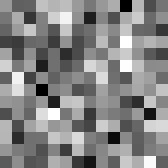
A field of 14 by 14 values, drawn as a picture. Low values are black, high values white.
Mirror symmetry: none. Slope: none. Seam: none.
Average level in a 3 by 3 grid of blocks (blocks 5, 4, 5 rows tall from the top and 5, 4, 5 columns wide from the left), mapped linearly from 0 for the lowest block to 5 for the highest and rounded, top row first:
0 2 3 | 1 5 4 | 3 1 3
